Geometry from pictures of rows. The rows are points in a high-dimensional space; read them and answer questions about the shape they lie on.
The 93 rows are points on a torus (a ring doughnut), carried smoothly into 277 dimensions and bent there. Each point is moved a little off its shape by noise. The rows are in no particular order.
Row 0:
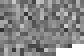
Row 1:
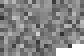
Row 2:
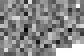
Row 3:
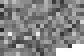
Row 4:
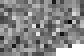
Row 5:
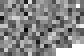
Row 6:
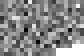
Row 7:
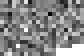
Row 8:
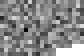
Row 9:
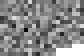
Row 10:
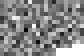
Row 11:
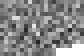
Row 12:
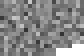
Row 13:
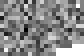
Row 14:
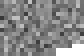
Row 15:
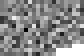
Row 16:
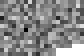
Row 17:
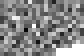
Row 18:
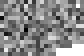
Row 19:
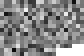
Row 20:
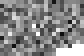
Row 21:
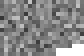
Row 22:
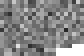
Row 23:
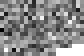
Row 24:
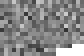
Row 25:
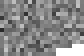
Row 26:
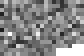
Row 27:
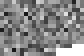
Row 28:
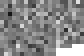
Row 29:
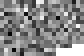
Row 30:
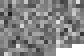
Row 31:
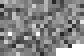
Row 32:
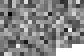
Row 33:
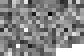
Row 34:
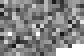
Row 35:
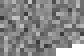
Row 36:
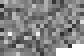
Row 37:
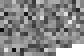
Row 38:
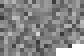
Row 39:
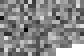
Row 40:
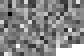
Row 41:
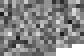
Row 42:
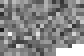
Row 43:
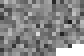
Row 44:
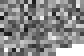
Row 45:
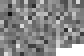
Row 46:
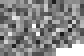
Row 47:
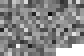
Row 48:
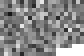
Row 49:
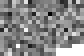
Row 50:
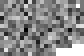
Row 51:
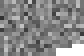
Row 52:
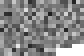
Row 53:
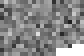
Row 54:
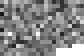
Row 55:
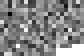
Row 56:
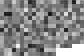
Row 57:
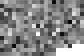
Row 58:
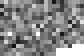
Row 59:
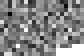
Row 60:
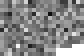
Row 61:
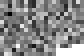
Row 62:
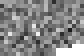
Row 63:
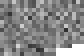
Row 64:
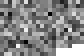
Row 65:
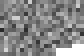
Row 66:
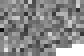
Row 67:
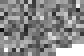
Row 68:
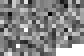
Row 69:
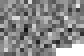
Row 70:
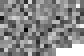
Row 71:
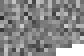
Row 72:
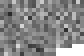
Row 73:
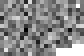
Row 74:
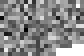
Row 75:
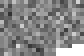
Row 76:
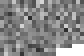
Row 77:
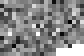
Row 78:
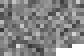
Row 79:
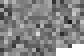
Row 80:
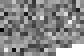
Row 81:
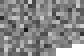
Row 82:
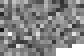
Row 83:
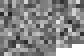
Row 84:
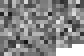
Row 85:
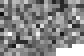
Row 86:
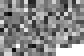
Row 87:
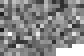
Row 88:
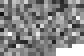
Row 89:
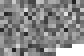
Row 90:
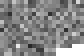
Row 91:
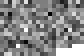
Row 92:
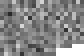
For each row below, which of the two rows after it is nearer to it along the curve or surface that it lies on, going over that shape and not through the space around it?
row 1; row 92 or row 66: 66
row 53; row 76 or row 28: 28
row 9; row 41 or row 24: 24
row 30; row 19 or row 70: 19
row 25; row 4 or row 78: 4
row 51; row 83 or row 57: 57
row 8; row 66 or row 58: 66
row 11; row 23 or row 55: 23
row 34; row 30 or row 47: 47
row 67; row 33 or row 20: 20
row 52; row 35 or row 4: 35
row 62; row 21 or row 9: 21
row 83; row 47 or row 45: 45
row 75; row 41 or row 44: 41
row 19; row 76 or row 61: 61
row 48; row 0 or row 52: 0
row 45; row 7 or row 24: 24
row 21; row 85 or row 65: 65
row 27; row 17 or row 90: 90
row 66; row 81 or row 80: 80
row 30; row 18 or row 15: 15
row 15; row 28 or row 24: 24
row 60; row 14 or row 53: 53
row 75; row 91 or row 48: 48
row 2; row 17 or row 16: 17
